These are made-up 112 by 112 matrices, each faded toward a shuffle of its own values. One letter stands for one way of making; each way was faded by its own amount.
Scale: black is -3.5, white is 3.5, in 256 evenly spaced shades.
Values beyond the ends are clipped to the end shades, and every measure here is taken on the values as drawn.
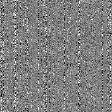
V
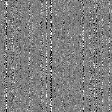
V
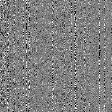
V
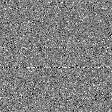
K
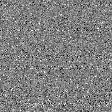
K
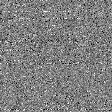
K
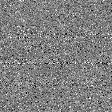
K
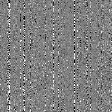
V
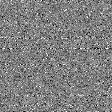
K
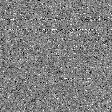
K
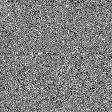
K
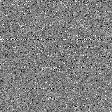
K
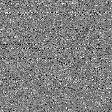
K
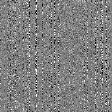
V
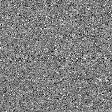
K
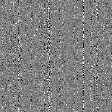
V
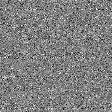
K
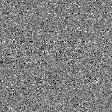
K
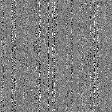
V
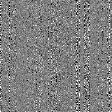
V
